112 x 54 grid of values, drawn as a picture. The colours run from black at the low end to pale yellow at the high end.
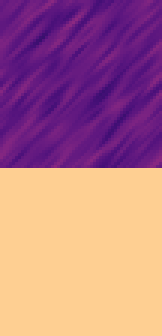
It is made of 2 by 1 panels. Panel 1,1: low, slanting up to the right, faint in contrast. Panel 2,1: very high, flat.
